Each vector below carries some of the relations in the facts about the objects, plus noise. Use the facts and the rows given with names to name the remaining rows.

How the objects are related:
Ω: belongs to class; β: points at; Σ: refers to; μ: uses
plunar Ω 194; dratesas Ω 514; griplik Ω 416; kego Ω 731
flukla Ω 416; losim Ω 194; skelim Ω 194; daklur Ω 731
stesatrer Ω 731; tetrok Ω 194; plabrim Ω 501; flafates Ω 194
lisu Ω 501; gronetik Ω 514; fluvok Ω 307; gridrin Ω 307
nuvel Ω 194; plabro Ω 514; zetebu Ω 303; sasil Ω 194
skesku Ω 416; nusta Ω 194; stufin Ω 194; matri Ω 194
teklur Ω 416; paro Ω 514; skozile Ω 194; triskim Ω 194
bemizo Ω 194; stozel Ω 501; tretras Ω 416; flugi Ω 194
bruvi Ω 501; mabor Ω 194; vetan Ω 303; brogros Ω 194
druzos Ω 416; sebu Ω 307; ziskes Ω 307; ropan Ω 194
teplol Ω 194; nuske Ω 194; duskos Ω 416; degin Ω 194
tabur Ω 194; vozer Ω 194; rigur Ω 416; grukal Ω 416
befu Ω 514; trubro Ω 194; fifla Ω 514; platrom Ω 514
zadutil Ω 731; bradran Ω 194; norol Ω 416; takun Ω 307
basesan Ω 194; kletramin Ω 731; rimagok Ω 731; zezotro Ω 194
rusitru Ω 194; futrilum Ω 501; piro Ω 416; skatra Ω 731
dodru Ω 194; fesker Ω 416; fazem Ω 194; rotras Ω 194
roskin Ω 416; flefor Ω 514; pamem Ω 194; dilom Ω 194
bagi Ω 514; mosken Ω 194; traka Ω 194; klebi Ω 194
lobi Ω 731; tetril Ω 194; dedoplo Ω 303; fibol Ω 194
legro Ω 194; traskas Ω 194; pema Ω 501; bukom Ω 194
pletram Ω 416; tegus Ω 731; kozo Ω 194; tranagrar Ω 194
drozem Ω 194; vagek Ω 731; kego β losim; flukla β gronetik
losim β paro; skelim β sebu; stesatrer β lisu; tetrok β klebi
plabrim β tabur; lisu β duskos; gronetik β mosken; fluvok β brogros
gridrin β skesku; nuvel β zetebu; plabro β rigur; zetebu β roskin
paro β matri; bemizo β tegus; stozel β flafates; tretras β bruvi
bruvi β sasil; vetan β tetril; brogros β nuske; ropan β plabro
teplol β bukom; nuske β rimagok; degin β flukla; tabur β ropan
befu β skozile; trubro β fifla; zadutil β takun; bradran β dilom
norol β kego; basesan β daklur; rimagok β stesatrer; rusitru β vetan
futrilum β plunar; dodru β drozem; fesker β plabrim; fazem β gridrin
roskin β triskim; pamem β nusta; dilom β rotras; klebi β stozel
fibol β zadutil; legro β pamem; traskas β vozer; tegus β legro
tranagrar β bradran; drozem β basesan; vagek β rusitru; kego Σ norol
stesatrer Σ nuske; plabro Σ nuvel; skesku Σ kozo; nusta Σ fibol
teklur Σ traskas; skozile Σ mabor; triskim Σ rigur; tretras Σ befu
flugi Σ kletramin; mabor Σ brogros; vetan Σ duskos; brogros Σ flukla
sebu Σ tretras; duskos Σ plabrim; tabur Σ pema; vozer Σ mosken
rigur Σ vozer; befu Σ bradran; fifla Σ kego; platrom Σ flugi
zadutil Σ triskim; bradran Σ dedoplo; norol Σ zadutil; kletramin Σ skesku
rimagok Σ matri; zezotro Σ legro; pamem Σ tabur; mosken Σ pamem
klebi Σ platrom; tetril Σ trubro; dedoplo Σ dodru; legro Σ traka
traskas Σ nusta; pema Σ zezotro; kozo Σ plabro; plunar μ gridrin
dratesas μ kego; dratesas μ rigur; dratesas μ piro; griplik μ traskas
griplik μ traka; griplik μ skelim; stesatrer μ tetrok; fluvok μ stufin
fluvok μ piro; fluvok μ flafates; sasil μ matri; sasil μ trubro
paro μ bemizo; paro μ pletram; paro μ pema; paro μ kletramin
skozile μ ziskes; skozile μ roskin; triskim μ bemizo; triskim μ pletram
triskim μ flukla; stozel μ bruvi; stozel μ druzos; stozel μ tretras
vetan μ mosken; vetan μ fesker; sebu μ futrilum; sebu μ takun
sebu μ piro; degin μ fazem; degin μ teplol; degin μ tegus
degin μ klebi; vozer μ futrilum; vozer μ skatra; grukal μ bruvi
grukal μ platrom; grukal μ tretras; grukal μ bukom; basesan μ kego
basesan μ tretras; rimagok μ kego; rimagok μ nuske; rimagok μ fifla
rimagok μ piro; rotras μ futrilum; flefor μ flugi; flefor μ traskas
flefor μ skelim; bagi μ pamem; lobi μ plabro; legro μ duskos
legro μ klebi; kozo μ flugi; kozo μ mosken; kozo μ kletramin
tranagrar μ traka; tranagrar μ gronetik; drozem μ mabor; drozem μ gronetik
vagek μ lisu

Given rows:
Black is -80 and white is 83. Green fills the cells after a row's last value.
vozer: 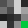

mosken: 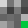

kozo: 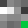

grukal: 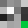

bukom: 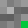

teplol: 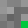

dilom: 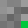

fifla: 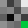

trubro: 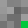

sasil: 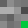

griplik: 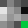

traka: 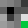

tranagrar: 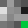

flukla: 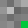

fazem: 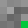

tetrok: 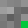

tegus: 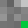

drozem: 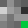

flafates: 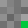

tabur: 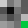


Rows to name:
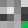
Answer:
stozel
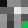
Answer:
sebu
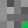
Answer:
fesker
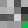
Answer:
basesan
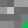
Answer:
pletram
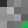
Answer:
stesatrer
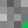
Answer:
gronetik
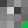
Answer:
duskos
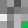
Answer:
fluvok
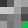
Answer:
paro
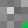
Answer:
skesku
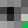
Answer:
zezotro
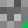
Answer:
piro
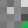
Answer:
platrom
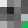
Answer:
pamem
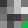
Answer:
futrilum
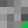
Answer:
bagi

